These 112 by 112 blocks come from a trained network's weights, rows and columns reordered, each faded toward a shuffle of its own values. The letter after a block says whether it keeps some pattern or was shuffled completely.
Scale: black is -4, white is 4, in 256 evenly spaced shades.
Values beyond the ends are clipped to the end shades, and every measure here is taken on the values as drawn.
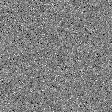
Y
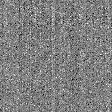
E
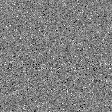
E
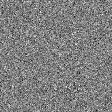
E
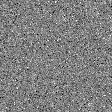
Y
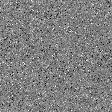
Y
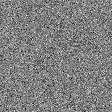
Y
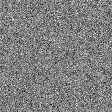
Y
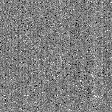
E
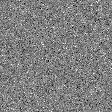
Y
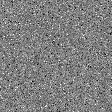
Y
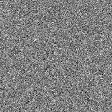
E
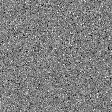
Y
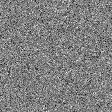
Y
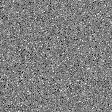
Y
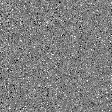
E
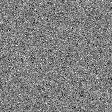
Y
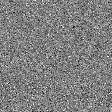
E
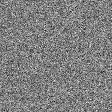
Y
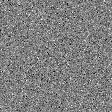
Y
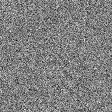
E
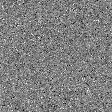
Y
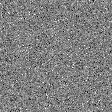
Y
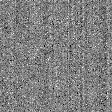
E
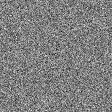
Y
